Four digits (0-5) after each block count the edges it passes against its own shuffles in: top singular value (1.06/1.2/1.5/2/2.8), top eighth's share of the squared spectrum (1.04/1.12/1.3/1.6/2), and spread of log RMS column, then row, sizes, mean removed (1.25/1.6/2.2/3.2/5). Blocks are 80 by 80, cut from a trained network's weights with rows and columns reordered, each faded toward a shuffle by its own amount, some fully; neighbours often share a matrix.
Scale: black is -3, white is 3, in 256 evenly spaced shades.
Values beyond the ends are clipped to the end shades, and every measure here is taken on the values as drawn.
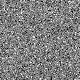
1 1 0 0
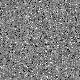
1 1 0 0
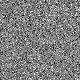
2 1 0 0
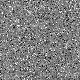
0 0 0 0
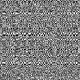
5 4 1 3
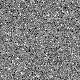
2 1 0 0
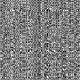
4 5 2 2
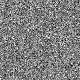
1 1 0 0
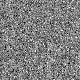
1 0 0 0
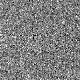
2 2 0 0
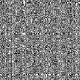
3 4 2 3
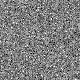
0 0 0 0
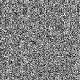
3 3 0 1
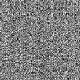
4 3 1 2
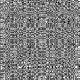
4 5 2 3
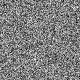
0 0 0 0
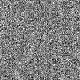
3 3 0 1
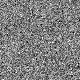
0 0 0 0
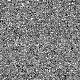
2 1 0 1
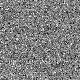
2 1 0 0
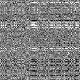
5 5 2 3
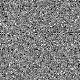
3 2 0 1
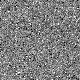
1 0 0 0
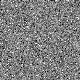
1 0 0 0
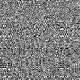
4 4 0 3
